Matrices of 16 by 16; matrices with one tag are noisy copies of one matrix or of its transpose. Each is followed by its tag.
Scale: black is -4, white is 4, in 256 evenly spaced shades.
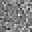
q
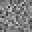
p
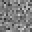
q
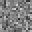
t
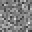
q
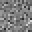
q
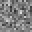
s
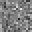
t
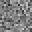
q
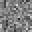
t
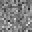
q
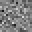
p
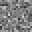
t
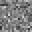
t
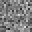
q
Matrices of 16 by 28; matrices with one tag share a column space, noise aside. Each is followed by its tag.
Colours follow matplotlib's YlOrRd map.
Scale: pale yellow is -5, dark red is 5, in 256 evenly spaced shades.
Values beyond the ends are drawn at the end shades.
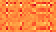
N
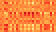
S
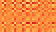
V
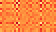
V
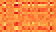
N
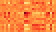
S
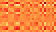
N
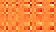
N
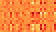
S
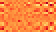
N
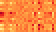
S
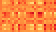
S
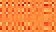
N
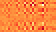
N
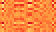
V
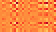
V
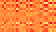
V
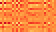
V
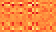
N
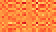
V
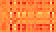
S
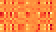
S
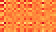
V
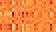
S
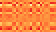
N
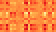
S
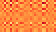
V
